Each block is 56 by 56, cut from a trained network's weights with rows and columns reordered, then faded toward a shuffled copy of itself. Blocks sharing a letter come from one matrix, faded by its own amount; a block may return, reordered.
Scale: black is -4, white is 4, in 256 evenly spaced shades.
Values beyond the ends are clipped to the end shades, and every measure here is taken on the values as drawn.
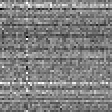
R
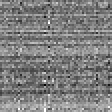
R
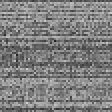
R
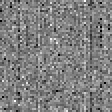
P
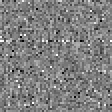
P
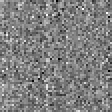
P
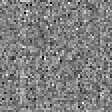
P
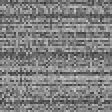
R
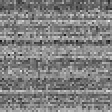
R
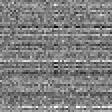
R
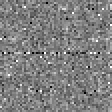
P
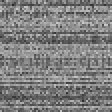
R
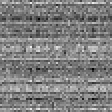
R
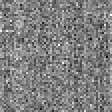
P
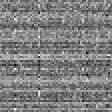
R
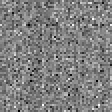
P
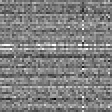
R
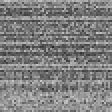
R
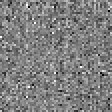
P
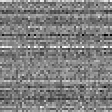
R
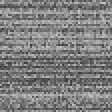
R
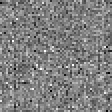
P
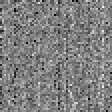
P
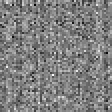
P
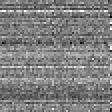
R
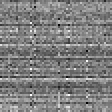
R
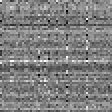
R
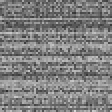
R
